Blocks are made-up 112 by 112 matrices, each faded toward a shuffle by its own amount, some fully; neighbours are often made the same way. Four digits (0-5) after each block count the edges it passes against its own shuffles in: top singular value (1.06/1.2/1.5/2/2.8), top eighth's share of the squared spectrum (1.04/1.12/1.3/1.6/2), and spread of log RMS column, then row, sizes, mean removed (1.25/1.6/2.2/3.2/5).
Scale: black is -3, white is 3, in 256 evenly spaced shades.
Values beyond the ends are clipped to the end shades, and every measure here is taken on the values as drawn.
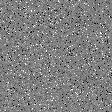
0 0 0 0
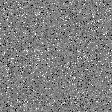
3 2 0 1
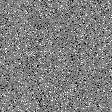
0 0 0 0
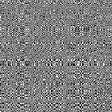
5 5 4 4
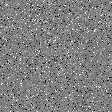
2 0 0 0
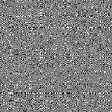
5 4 2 3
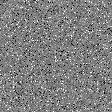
2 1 0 1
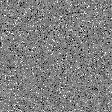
3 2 0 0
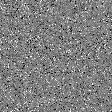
1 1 0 0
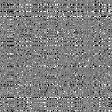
5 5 3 4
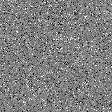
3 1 0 0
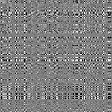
5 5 4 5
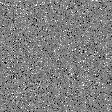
3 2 0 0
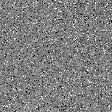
3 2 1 1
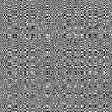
5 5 4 4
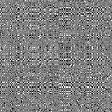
5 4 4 4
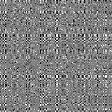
5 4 4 4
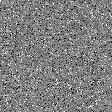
3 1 0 0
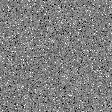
0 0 0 0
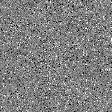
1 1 2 0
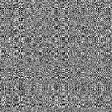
5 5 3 4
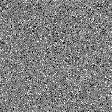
3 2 1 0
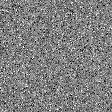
1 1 0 0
